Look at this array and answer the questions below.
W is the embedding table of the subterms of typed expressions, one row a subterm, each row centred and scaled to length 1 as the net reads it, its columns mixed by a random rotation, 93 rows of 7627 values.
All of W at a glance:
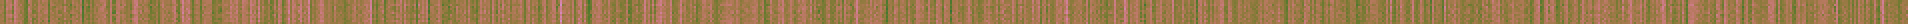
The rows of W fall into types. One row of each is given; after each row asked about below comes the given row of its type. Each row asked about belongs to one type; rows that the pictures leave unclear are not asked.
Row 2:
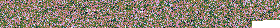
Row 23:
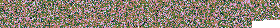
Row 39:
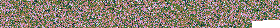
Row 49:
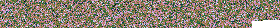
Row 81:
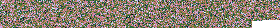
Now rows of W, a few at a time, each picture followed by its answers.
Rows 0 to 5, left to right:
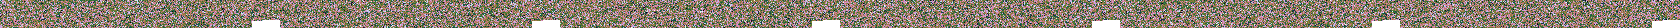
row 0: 81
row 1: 23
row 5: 39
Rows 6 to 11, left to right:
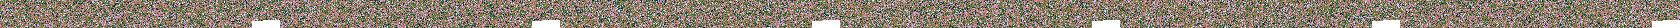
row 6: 49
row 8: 39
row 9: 2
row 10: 23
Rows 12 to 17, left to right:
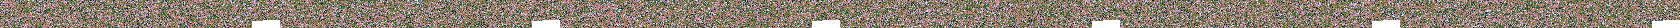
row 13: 81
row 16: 23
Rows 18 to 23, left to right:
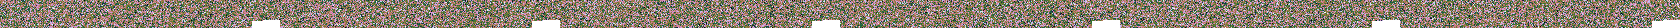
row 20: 2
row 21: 2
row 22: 81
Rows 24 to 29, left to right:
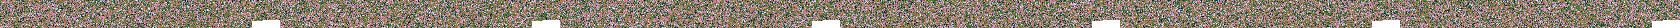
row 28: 39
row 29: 39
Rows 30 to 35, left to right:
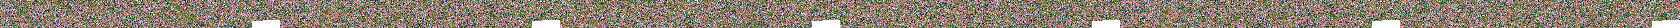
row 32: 81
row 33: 81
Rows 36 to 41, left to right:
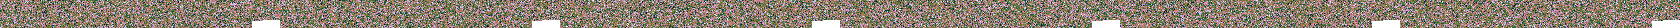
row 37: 81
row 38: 2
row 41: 49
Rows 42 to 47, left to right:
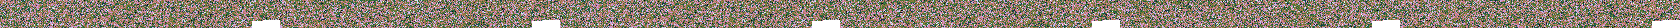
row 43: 81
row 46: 39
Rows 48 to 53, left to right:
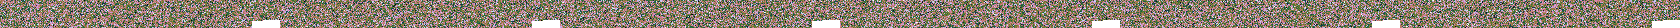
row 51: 49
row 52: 39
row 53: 2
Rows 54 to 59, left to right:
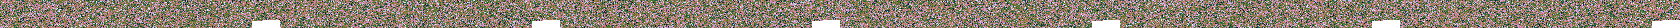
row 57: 39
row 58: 2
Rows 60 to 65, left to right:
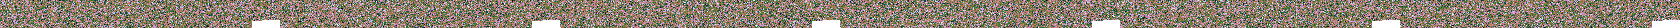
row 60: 81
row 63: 23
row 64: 81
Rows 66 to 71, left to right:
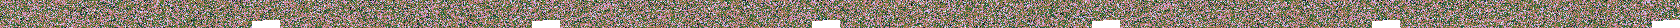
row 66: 2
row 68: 39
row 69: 23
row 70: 39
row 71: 23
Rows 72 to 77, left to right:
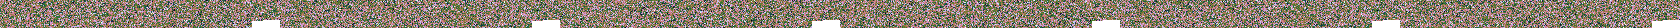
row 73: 39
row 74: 2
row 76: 39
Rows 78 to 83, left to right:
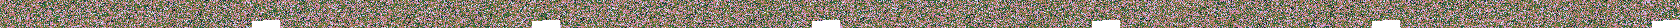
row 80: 81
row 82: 2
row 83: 23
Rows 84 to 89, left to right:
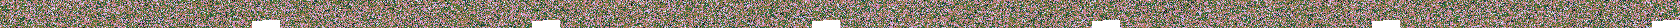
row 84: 81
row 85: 39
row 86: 23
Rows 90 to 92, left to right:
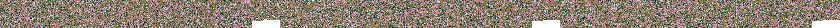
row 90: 23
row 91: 2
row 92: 81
